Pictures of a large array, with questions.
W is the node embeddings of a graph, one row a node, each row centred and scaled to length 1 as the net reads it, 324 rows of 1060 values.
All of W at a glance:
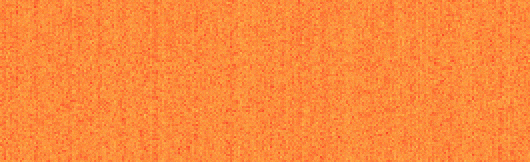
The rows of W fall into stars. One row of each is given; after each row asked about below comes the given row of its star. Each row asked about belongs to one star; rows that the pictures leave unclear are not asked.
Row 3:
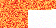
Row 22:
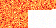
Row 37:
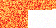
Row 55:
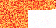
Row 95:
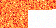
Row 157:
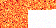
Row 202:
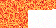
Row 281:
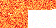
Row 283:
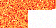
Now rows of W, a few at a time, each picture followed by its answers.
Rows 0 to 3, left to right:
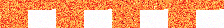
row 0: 37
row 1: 283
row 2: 22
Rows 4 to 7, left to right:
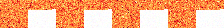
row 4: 157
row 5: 95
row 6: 202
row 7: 95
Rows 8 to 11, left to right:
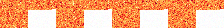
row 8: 281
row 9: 37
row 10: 22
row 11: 95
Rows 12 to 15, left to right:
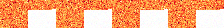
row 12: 22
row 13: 22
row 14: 95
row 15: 283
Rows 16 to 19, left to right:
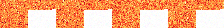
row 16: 37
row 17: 55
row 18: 3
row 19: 37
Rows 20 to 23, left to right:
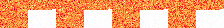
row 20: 283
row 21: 202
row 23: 281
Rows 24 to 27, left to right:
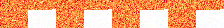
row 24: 283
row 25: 95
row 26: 95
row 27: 22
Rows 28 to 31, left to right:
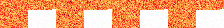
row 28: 202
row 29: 22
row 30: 3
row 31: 283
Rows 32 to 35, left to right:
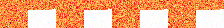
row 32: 283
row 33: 22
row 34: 157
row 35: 3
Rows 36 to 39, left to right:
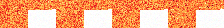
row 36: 157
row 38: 95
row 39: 202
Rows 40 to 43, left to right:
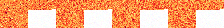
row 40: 3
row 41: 202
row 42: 22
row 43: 22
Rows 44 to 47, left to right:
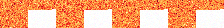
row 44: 281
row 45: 3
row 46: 22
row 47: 202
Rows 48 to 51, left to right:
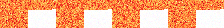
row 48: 281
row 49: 281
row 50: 22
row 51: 95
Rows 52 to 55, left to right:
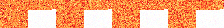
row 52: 202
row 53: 281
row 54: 202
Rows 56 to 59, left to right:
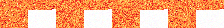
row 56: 37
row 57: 95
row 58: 37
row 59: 157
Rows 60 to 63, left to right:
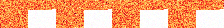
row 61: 55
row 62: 281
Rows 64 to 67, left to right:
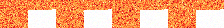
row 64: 202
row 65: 283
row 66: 3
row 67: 95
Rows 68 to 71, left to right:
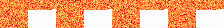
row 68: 281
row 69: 95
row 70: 281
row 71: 157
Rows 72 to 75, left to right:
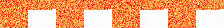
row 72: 22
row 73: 283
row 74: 22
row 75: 157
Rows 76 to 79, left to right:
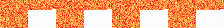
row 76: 22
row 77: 22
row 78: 55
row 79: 95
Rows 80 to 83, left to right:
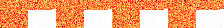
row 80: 37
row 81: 55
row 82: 55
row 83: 157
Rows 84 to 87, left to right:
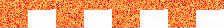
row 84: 281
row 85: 281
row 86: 3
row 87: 55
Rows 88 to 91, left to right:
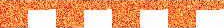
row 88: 157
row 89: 202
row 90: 157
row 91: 55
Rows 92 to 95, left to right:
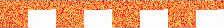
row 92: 281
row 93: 3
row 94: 22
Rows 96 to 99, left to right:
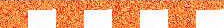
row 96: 202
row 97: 3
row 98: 3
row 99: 37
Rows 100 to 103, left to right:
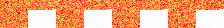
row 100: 55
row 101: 95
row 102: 283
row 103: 281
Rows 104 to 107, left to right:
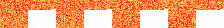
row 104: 22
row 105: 55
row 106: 22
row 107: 37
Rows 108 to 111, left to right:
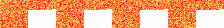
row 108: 37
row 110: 22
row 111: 55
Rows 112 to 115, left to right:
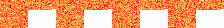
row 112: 202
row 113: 3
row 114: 95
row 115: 95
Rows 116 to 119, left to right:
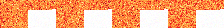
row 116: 157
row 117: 95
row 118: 55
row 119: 3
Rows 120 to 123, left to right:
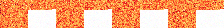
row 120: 157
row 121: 157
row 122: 3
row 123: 3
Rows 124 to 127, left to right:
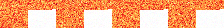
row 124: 37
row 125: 157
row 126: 22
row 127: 281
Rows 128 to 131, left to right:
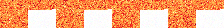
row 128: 37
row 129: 283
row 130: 37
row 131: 37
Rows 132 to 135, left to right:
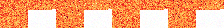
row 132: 202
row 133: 202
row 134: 22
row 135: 202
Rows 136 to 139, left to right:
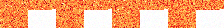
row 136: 22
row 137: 283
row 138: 202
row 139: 55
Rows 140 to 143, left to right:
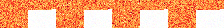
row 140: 95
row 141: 281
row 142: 55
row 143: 37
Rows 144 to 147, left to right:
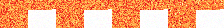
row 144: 3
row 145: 95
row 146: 55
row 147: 157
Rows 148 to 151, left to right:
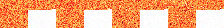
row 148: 3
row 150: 283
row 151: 37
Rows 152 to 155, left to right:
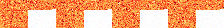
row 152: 22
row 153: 55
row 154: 283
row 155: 283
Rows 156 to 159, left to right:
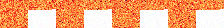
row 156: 95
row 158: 202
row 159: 22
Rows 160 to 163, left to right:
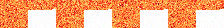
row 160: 283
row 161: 55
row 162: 22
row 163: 283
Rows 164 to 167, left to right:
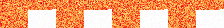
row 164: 283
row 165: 22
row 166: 202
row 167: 22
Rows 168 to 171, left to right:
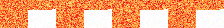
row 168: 55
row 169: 37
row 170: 22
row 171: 281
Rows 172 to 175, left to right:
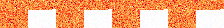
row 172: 95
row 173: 95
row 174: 55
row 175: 283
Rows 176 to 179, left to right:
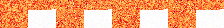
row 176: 3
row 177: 37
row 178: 281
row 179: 95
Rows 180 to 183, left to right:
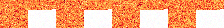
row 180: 3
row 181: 55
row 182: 281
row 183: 157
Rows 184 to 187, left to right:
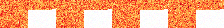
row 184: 281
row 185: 281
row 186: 3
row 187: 157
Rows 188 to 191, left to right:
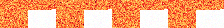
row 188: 283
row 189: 37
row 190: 55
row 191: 202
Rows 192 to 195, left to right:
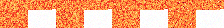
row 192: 95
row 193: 95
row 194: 3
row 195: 95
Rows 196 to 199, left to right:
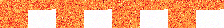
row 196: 281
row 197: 3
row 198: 55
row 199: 95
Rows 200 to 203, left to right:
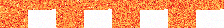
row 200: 37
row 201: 202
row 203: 202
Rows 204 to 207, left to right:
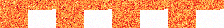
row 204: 37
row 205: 3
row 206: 37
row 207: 281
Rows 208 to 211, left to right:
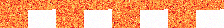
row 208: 55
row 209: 202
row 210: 37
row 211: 95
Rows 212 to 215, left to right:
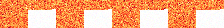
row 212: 157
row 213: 157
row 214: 37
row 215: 281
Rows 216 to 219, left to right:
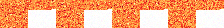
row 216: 281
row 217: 283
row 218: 22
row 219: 283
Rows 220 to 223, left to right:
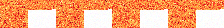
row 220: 37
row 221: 37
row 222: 283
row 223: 283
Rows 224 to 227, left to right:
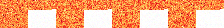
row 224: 157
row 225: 3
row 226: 281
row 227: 281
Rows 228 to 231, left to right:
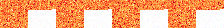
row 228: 55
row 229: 95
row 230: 3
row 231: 55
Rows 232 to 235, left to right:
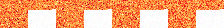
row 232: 3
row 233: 157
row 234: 281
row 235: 3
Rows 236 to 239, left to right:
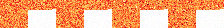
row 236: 283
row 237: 281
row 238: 22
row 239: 3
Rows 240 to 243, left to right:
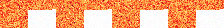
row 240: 202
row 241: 3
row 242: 283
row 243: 281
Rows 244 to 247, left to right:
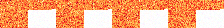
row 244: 283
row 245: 281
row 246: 283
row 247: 55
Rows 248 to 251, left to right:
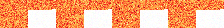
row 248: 283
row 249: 3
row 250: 3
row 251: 202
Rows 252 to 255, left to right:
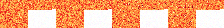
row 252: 95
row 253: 202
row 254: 157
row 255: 37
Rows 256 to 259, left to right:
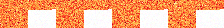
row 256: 3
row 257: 283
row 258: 157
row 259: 283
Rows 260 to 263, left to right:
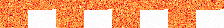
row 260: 55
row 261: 22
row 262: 281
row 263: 55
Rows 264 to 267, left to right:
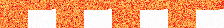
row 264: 281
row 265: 283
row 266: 157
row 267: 283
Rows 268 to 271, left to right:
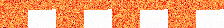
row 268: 95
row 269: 281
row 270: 3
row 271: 157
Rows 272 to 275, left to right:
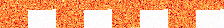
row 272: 37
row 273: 55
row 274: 55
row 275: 202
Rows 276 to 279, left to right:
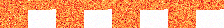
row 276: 3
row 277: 157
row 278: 95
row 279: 3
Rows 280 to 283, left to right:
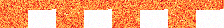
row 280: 55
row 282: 37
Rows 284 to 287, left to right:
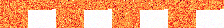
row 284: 281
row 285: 37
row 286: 202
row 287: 37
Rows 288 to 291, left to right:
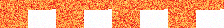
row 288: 3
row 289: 95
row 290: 37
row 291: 202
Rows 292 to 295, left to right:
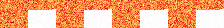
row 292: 95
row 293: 283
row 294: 283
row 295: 281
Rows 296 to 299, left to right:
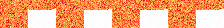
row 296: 281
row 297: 283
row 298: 55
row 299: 281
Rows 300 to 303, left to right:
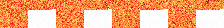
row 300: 22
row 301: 95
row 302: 157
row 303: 37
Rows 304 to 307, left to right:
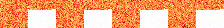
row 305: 157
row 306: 95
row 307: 281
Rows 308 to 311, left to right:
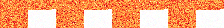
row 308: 95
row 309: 3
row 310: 283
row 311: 22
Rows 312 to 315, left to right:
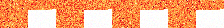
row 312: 157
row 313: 22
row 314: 281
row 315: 22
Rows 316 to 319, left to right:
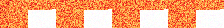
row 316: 157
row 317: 283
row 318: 55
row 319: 95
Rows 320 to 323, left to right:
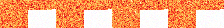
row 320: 157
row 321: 22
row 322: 22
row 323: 3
